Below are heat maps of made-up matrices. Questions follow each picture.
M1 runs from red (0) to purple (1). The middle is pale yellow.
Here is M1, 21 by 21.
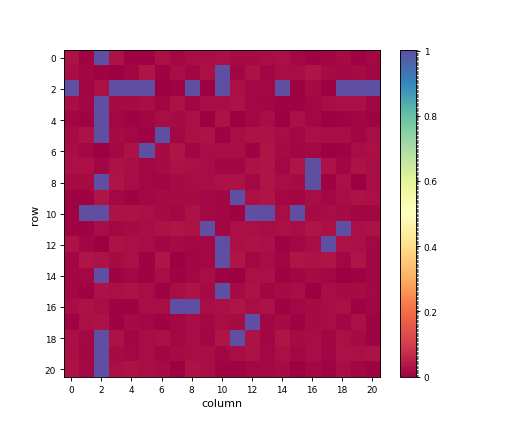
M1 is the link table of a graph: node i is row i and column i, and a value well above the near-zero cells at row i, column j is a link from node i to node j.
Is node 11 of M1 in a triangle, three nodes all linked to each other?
no
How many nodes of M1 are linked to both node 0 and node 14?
1
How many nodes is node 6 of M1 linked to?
1
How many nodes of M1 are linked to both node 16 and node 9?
0
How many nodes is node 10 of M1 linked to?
5
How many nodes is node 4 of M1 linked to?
1
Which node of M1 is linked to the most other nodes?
node 2
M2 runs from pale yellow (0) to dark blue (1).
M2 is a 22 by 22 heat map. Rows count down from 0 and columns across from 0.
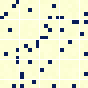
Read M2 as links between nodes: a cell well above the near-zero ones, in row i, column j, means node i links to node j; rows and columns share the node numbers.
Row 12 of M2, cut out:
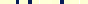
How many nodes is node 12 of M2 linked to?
3
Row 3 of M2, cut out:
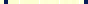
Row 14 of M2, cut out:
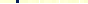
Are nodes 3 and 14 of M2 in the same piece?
no
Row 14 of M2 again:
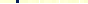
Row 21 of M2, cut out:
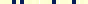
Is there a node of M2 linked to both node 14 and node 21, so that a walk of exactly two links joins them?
no
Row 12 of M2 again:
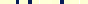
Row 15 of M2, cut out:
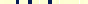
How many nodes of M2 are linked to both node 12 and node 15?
2
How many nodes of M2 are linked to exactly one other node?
8
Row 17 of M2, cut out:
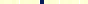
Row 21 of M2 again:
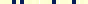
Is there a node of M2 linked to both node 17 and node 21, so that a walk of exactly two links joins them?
no
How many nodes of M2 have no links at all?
1
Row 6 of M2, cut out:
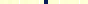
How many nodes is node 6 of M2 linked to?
1
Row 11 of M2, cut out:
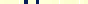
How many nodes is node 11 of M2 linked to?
2
